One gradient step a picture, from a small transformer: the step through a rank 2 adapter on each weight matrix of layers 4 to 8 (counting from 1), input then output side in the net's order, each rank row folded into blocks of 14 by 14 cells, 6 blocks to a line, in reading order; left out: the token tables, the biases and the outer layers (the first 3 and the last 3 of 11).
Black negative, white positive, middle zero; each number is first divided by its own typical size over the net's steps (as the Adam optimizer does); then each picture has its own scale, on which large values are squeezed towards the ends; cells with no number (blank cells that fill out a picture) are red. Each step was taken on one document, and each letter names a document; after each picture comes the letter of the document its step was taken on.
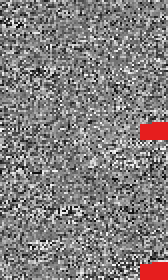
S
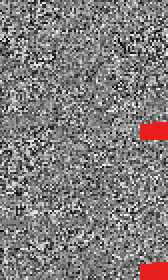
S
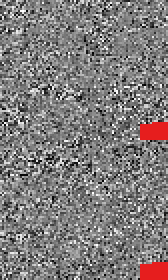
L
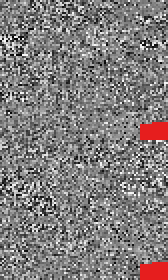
S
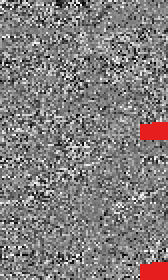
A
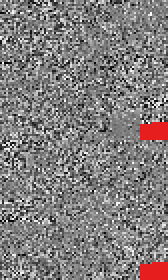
A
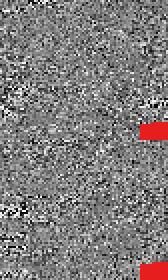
L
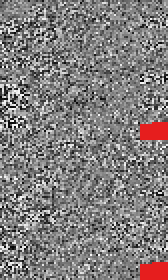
S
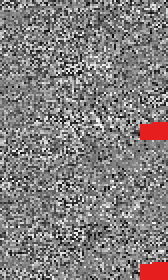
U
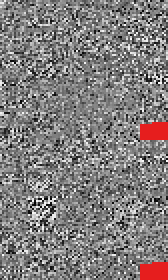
S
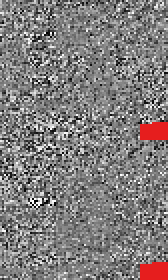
A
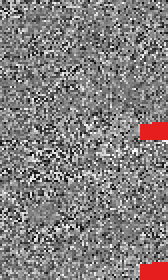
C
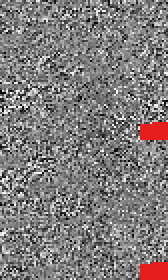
L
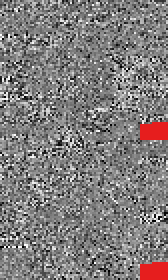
A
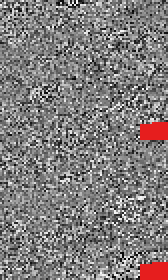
C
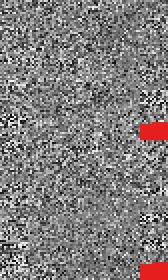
U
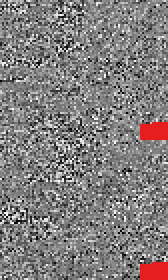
A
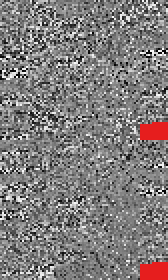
U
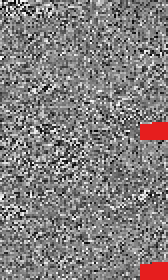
C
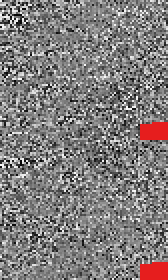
C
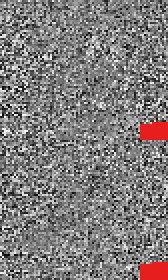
S
